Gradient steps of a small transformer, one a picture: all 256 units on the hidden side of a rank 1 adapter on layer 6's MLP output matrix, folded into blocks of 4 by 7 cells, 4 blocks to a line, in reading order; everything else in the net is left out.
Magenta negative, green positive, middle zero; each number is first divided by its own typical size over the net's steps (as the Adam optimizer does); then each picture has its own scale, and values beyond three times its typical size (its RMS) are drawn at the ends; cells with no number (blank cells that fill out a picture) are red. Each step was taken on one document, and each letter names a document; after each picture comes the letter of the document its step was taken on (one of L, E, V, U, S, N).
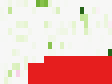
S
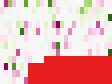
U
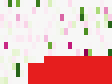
S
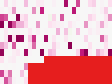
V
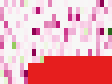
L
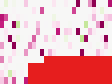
V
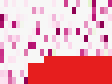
V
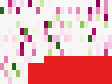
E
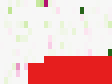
S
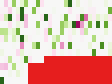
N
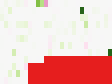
S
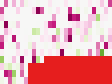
L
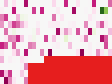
V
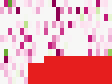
E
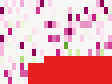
L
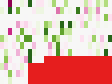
E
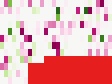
E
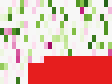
N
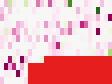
U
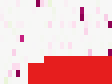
S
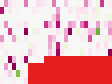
U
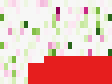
U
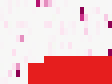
S
